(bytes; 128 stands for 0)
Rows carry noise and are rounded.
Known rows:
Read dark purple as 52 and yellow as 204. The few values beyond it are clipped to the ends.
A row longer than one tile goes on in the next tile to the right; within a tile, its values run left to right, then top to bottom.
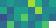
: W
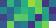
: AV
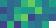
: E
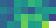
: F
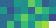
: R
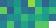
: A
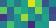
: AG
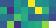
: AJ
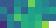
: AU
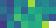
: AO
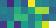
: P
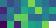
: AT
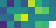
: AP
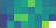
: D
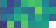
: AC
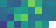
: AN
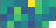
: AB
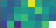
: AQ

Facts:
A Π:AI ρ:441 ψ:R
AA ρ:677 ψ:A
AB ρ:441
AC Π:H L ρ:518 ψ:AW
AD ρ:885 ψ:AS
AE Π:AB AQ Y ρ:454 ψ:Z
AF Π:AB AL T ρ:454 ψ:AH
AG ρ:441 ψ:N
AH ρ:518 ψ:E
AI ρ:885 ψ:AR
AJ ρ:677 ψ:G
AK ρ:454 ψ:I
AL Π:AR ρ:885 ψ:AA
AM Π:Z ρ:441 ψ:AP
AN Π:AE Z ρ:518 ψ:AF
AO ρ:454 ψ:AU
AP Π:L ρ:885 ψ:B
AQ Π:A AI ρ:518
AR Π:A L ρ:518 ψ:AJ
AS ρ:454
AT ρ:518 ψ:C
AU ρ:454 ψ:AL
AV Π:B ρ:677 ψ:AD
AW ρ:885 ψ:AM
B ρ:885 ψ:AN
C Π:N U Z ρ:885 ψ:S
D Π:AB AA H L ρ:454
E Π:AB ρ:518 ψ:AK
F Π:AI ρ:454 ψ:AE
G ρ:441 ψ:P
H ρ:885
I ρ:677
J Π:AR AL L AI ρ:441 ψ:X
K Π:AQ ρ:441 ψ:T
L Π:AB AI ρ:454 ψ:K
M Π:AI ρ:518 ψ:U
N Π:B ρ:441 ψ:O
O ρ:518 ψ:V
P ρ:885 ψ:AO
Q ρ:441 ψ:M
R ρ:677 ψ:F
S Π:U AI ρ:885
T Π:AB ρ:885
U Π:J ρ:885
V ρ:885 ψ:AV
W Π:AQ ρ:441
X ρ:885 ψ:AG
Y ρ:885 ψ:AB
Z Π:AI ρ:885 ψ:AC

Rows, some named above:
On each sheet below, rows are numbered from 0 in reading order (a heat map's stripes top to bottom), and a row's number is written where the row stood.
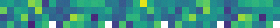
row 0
J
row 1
L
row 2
AQ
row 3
AM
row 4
L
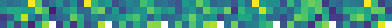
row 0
X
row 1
Y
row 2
AA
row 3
R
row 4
G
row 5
AV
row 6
AD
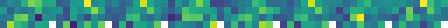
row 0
K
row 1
AR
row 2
AQ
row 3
AS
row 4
AA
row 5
AQ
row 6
AK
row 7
AB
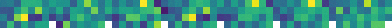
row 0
I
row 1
Q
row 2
V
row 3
I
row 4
O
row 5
O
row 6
A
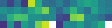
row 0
AL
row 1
AF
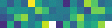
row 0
H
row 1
Z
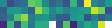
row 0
AW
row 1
AI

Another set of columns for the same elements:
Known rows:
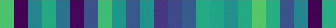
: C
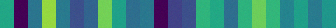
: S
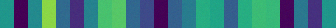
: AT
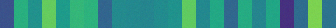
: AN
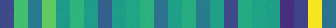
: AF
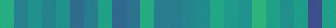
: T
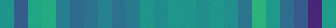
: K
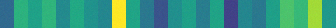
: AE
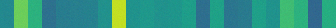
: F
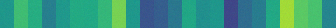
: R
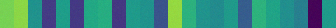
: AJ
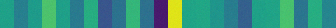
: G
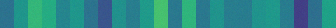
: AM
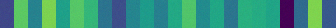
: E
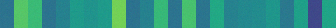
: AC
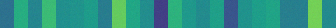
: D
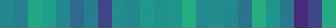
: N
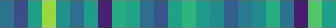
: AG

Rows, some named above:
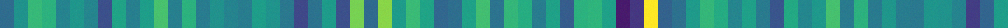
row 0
AM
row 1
AK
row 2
AM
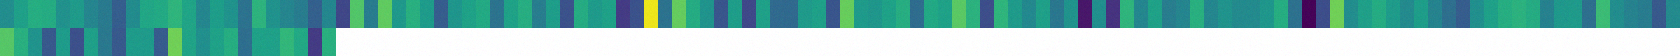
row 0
AB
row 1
AF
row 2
P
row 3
X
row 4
AB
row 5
P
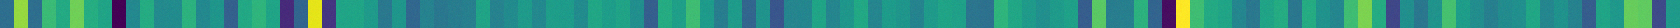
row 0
I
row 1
H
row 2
Y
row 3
AR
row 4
AA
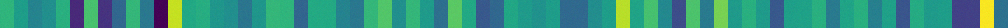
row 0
AI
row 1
A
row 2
AF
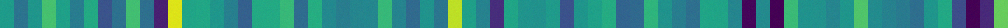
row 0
G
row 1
L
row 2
J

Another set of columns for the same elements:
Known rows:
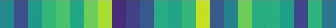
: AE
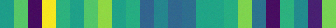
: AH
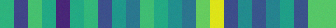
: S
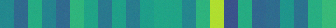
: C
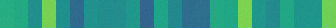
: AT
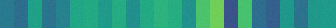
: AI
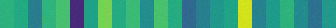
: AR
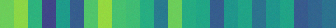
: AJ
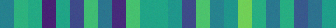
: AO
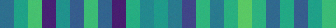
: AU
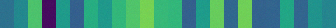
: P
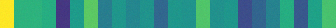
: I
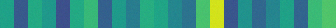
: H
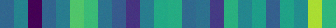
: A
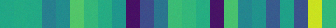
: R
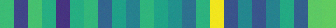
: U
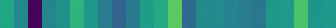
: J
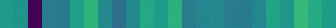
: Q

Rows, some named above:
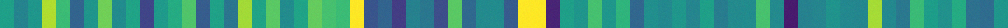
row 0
AC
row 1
AV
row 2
L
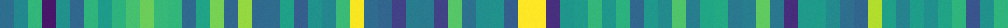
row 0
P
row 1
AV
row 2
D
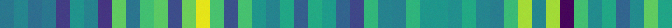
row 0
AD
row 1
AW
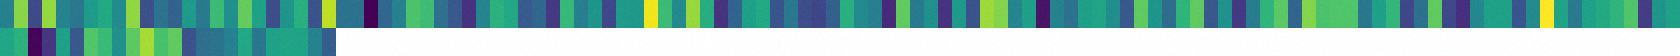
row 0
AN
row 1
A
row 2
AA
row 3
AM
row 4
AS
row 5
G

